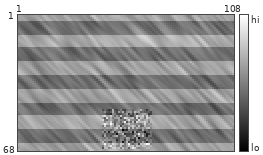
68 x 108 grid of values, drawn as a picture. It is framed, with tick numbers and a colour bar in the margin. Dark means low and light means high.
Roughest part: bottom middle. Slope: none. Stripes: horizontal, repeating 5 times. Odd patch: rougher, in the bottom middle.
